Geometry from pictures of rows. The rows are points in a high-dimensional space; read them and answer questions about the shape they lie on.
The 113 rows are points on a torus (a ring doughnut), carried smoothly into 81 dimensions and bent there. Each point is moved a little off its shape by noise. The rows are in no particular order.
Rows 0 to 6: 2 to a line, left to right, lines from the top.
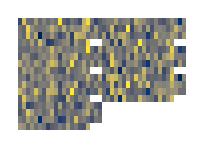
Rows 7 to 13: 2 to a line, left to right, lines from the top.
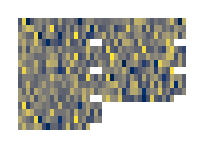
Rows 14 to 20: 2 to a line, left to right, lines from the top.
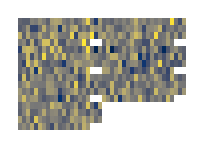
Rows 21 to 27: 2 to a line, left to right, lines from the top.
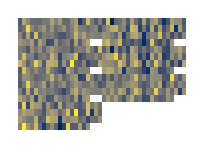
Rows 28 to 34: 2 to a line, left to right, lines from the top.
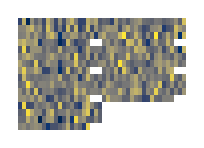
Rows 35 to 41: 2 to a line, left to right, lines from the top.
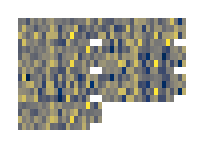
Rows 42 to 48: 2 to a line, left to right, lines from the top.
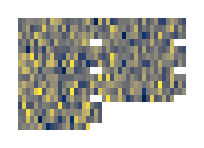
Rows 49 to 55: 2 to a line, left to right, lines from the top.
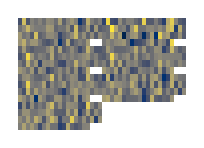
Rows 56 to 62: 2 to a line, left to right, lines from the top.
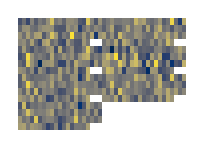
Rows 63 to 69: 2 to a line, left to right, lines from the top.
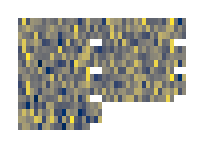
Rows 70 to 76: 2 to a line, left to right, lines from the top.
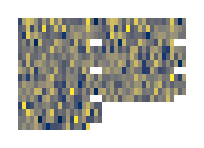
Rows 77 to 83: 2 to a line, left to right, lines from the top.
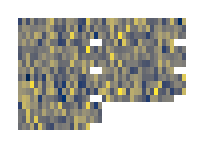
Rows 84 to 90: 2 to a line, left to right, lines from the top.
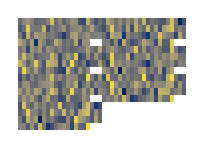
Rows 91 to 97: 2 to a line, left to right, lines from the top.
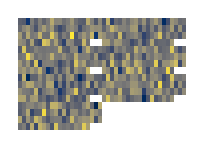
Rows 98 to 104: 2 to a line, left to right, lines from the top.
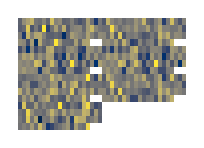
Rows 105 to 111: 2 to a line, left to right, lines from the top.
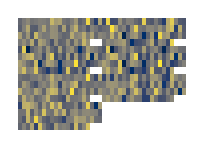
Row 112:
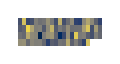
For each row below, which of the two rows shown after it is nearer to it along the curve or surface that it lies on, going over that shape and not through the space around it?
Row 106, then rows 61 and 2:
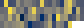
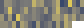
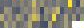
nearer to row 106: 61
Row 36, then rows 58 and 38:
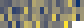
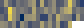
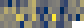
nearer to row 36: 38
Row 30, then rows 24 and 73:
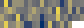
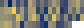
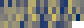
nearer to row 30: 73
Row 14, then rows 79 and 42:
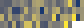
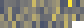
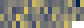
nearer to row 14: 42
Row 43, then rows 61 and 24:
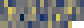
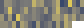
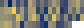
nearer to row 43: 61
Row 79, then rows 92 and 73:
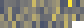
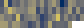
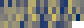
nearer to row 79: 73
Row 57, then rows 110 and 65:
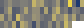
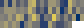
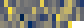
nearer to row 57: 110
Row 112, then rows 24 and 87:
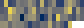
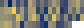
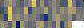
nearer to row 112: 87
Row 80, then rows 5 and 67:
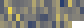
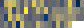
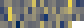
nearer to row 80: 67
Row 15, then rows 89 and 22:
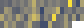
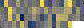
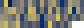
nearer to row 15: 22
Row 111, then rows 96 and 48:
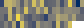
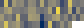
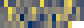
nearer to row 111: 48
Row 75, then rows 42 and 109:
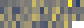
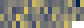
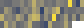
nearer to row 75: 109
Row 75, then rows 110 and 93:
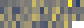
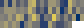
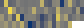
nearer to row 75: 110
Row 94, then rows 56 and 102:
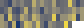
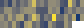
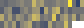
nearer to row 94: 56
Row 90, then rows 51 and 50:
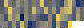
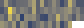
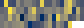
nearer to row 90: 50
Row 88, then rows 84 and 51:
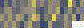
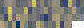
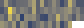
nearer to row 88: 84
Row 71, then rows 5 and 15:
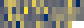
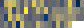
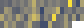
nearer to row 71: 5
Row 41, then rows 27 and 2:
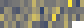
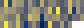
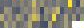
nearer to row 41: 2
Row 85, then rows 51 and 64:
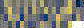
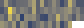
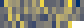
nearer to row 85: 64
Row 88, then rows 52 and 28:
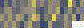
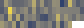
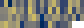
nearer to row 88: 28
